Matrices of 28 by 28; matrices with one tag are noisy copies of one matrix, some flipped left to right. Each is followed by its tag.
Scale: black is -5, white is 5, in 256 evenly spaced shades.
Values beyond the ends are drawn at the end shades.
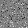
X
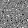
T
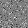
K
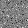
T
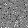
X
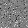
X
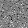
X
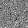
X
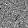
X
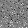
X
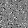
K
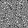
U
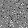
X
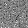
X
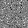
U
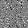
U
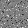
T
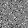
K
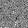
X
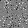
U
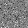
X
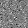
K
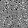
U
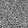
K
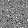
T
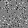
U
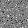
T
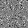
U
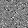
K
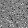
X
